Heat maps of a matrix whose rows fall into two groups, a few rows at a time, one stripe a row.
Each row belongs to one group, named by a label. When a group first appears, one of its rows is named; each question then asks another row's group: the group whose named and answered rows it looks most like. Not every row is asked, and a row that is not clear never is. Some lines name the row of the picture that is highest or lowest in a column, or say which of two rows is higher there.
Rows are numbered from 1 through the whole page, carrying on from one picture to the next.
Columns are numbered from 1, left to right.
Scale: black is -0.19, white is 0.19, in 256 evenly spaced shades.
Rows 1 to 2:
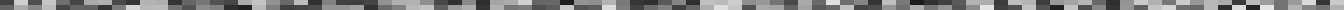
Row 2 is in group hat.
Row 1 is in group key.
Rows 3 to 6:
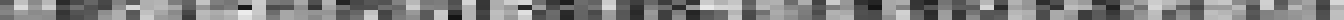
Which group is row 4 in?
hat
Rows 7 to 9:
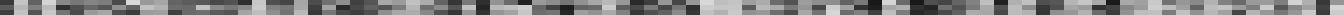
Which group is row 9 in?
key
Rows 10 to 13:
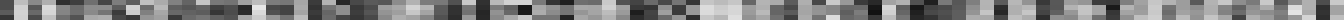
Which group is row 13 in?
key
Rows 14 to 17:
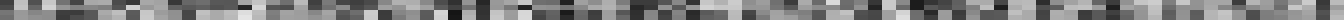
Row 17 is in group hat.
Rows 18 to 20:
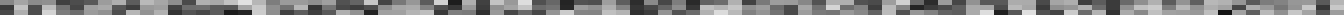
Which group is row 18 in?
hat
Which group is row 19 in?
key
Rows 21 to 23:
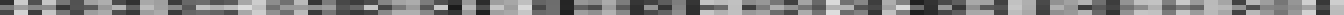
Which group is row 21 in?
key
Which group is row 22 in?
hat
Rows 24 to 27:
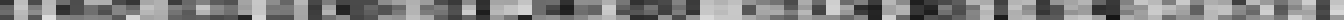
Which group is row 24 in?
key
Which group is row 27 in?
key
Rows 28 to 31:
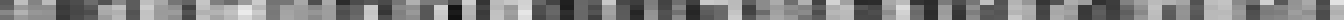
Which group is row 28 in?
hat
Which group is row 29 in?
hat
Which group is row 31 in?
hat
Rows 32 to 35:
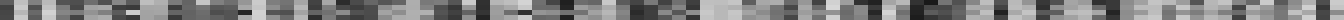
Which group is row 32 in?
hat
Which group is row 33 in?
key
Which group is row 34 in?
key
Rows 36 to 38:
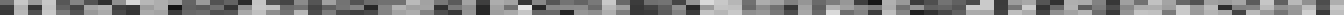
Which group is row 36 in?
hat
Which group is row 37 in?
key
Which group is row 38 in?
key
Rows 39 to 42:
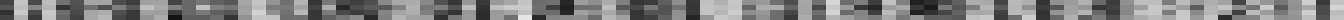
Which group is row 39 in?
key
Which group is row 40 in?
hat
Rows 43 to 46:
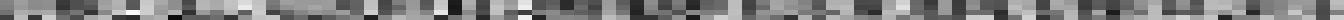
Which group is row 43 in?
hat
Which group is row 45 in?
hat
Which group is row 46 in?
key
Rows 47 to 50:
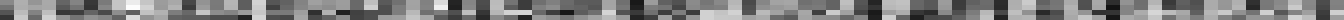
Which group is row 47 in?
hat
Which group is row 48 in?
hat
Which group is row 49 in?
hat
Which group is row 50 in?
key
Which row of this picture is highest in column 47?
47
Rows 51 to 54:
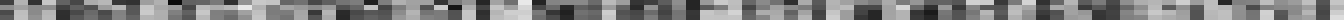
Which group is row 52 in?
hat
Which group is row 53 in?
hat
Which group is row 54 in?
hat
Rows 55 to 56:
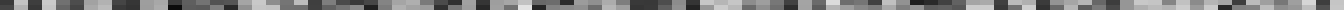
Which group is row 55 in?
key
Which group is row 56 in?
key
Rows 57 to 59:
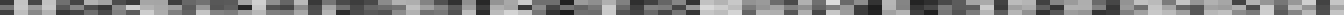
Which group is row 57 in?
key
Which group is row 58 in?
hat
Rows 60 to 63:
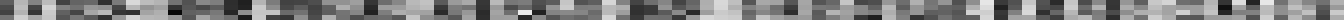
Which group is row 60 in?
hat
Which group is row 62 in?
key
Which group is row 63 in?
hat
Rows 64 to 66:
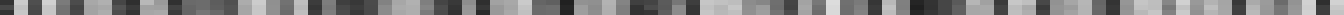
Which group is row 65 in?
key
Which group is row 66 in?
key
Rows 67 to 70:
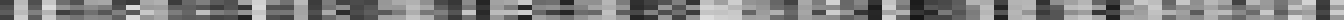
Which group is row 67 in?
key
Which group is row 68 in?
key
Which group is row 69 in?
hat
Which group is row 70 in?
key
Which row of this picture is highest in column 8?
67
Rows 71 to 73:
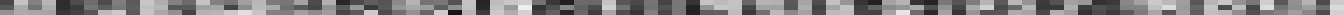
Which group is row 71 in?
hat
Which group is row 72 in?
hat
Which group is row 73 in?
hat
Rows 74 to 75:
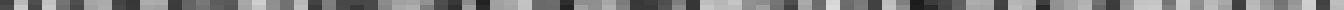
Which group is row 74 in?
key
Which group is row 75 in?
key
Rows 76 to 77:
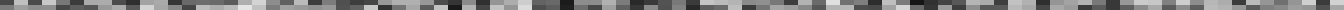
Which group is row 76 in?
key
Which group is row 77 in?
hat
